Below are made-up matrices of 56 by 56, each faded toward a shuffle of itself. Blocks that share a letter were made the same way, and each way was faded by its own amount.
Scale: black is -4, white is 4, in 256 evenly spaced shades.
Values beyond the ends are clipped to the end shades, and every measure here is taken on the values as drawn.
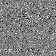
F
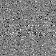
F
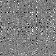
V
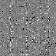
V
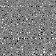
V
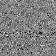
F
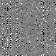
V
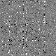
V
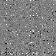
V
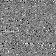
F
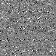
F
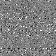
F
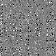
V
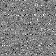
F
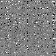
V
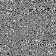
F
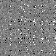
V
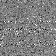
F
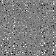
V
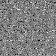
F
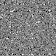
F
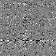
V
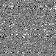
F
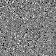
F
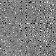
V
